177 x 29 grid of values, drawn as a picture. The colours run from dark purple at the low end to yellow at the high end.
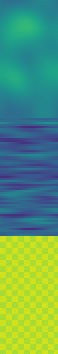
The table splits into 3 rows of 1 panel. Panel 1,1: middling, smooth. Panel 2,1: low, streaked across. Panel 3,1: very high, checkered, faint in contrast.
